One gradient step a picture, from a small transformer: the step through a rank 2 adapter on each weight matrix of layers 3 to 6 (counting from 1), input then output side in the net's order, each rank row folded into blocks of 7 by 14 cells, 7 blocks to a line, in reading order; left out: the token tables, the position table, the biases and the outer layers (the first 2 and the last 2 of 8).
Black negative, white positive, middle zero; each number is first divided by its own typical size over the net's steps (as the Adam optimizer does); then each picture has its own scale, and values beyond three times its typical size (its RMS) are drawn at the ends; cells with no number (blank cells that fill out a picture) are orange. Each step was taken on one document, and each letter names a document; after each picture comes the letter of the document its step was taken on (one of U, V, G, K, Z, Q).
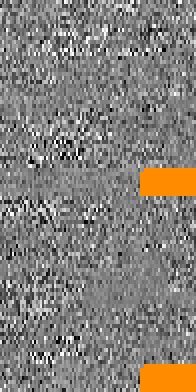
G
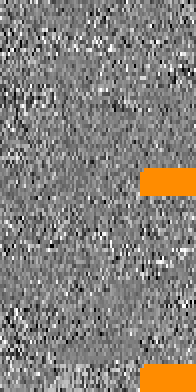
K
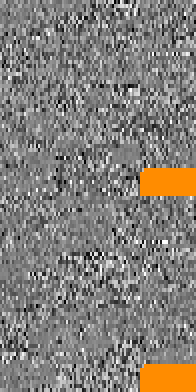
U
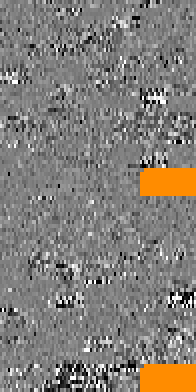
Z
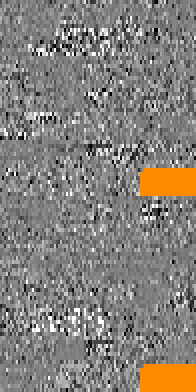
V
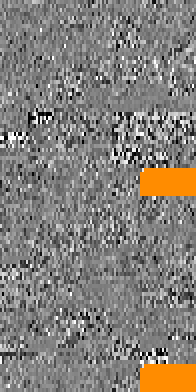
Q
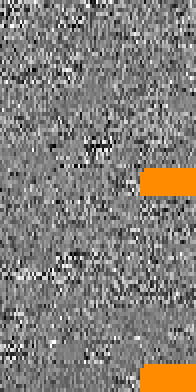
U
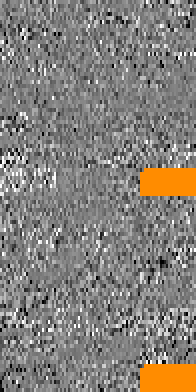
K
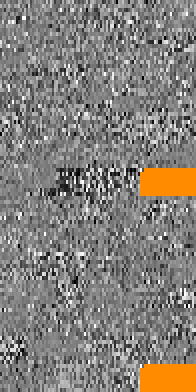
Q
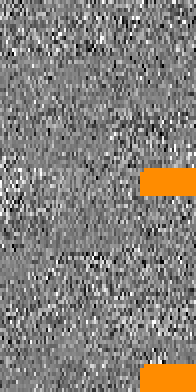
K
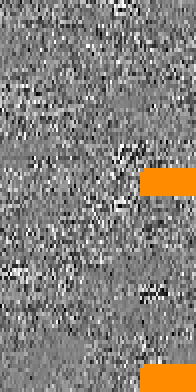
V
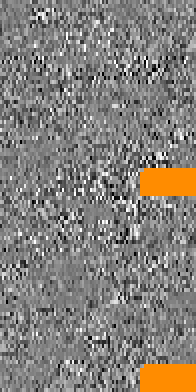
Q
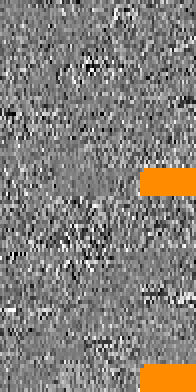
G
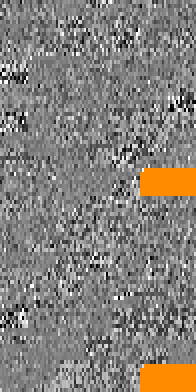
K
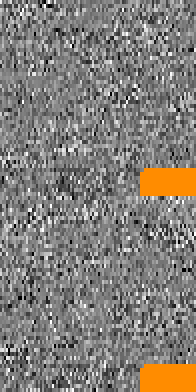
G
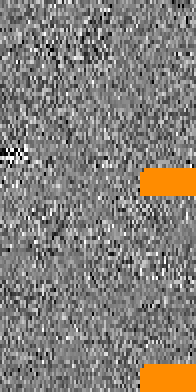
U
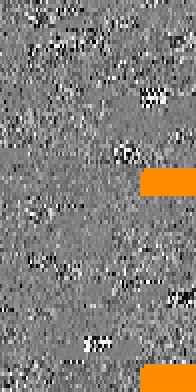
Z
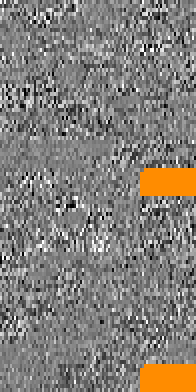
V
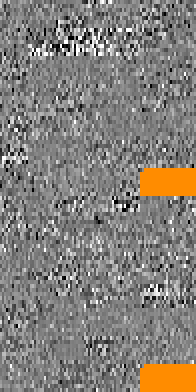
V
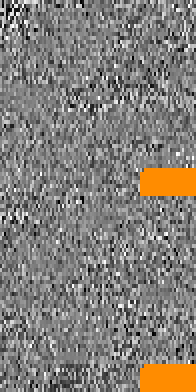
U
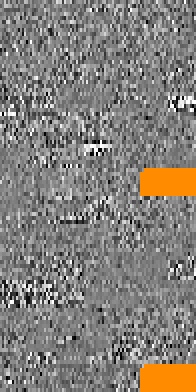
G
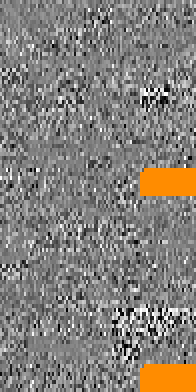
Q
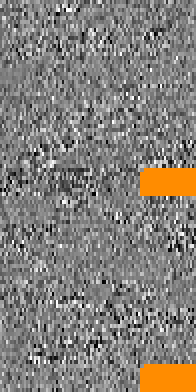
G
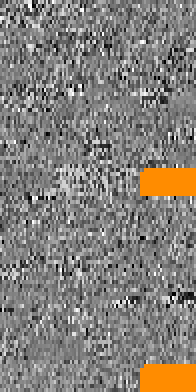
Q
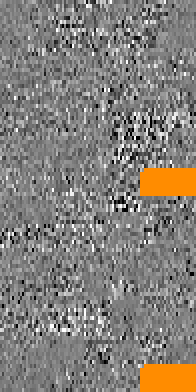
V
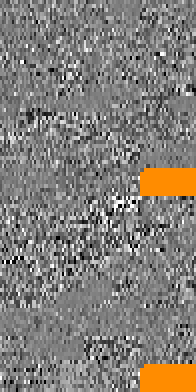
G
